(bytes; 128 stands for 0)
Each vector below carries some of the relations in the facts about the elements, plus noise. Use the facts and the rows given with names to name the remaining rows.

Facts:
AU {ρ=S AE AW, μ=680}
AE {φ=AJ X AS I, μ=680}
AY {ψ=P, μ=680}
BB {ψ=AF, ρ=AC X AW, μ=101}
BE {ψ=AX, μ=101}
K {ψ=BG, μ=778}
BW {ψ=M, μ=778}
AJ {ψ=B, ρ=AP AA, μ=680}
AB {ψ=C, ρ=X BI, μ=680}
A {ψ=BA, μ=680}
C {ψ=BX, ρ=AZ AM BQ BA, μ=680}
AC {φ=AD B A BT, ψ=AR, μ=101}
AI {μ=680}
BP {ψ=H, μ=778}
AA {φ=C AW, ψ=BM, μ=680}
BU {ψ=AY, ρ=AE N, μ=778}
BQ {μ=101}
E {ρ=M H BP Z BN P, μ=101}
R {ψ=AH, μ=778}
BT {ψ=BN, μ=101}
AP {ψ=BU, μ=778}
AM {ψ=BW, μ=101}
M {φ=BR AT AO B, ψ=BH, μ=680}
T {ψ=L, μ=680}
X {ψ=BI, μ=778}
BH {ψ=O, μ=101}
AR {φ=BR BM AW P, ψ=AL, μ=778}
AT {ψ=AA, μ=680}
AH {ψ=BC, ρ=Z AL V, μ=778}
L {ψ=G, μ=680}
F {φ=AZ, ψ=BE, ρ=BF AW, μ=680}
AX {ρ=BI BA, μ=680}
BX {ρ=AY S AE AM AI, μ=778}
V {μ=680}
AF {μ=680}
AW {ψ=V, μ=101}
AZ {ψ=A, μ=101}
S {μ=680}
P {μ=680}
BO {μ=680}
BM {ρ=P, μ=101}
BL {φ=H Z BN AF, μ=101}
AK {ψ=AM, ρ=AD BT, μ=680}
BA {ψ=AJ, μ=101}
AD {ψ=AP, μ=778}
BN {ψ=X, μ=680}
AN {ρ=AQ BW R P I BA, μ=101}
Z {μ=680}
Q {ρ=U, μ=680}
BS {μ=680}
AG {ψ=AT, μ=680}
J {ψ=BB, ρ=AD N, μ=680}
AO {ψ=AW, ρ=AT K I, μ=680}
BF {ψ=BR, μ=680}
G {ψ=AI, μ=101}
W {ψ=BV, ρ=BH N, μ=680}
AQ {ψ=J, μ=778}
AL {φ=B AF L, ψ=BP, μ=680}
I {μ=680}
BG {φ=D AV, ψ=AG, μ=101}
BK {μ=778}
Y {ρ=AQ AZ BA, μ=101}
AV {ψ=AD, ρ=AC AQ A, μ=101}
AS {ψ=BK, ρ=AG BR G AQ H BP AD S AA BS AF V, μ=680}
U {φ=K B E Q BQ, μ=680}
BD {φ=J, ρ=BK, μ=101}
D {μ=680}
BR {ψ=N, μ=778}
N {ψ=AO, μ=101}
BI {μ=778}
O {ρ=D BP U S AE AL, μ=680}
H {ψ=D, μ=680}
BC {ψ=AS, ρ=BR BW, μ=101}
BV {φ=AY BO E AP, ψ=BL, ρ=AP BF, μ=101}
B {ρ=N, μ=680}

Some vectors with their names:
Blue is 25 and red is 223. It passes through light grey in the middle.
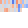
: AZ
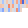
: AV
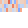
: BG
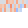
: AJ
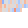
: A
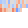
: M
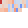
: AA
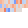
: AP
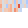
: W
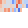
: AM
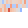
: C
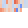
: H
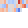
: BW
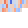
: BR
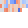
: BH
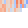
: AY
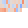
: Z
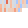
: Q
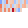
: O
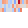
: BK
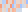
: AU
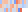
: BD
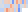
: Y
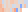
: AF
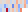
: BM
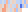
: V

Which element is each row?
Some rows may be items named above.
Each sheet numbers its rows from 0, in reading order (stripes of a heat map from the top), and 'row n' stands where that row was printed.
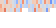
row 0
U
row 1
BC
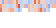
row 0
AK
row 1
AS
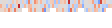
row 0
B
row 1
AG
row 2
AT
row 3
BV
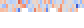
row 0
BW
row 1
AN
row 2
V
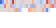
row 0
AO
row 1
BW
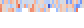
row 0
AK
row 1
V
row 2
AW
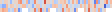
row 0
R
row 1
E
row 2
BC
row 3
BF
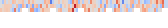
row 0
I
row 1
AD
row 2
BU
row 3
U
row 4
BR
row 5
P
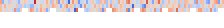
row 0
A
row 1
AH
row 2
AC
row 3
BB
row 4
H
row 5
BP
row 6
AI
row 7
AQ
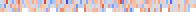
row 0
AR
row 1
BT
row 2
N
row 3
AK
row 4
K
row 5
D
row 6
AB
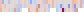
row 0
A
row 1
AX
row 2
BM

